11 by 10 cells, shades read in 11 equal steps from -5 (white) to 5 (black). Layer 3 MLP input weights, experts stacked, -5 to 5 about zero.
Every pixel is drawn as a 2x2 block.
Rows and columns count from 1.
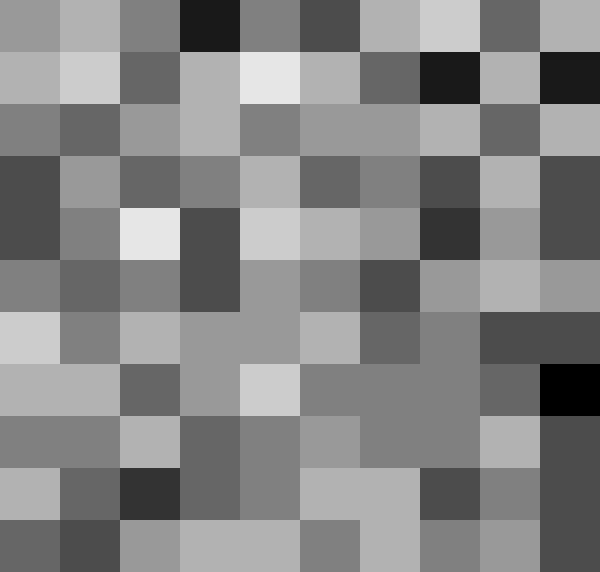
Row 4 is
2 -1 1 0 -2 1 0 2 -2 2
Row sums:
-3 -5 -7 3 -2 0 -4 -1 -2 3 -3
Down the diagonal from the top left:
-1 -3 -1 0 -3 0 1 0 -2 2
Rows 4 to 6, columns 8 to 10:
2 -2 2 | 3 -1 2 | -1 -2 -1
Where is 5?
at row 8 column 10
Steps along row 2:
down up down down up up up down up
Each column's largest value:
2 2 3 4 0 2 2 4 2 5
